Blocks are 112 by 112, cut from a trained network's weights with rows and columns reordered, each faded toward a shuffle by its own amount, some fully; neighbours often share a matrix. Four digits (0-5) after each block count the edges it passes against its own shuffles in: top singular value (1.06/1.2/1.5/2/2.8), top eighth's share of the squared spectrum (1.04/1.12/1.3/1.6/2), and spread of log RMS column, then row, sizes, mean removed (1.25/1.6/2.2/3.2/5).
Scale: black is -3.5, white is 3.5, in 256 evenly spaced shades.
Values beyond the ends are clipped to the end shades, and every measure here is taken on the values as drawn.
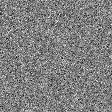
0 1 0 0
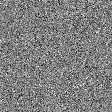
0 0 0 0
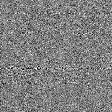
3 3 0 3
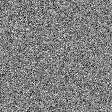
0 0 0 0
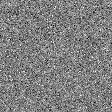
1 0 0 0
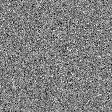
0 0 0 0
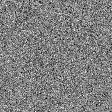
0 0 0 0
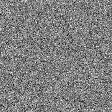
1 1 0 0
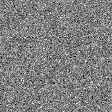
2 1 0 1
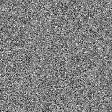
2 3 1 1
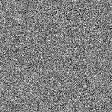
3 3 1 1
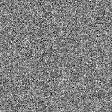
2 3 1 1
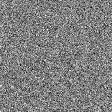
2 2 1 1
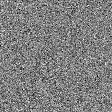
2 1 0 0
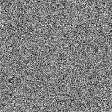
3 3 0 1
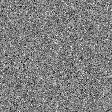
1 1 0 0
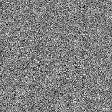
2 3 1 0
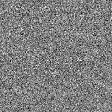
2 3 1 1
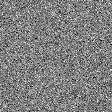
2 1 0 0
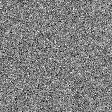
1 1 0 0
